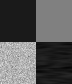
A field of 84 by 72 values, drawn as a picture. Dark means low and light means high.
It is made of 2 by 2 panels. Panel 1,1: very low, flat. Panel 1,2: middling, flat. Panel 2,1: high, fine-grained. Panel 2,2: very low, streaked across, faint in contrast.
